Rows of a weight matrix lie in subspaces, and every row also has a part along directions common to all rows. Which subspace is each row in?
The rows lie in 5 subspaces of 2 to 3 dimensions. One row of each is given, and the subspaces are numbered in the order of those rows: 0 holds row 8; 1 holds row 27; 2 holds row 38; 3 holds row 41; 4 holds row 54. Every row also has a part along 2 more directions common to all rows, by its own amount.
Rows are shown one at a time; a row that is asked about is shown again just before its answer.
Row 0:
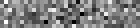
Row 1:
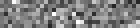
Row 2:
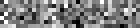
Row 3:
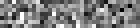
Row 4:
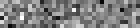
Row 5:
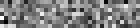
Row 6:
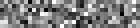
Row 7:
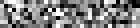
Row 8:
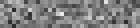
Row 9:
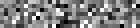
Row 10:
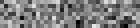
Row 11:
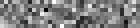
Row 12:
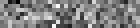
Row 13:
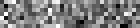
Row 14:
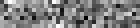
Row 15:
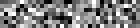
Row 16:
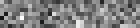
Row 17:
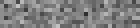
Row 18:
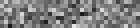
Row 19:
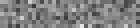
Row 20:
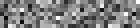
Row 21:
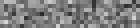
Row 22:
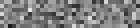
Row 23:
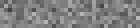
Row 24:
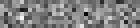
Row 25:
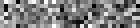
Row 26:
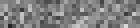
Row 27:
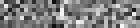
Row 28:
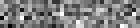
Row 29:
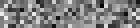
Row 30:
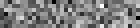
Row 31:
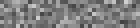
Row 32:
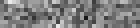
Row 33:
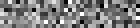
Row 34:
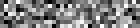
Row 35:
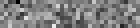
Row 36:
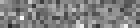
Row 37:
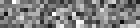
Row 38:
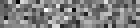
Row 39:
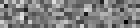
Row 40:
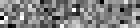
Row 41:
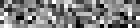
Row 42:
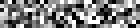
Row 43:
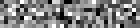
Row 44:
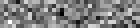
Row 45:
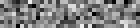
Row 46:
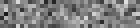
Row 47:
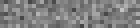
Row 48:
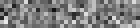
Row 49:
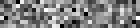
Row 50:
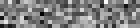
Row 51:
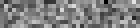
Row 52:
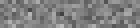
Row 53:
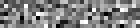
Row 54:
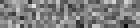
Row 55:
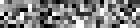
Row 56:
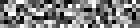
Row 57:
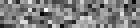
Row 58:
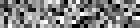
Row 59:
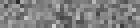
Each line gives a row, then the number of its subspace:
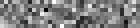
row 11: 2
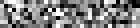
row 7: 0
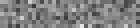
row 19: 4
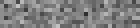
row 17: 2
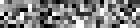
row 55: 0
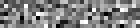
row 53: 4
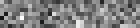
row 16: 0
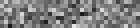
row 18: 3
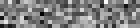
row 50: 2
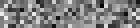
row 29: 3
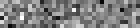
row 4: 2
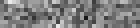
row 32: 1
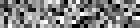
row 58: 3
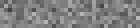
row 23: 3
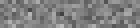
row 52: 0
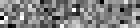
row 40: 2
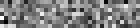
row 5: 2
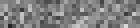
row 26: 3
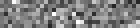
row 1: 0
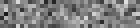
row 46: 4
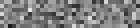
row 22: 0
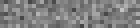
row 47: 4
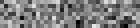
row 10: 4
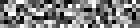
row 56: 1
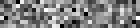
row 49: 2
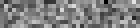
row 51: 0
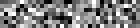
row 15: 1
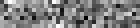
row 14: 1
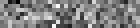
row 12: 1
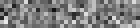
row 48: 2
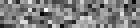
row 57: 2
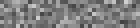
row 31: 4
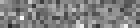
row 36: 4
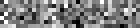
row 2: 3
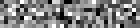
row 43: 1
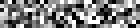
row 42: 0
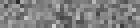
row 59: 1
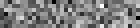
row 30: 3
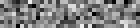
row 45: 4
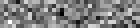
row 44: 0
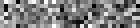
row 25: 4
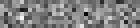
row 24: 2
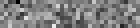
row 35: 1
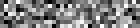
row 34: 1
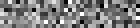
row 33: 3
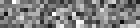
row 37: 0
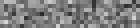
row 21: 1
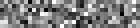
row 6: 2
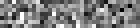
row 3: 0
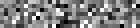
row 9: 4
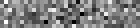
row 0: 3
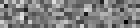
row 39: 2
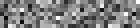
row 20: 3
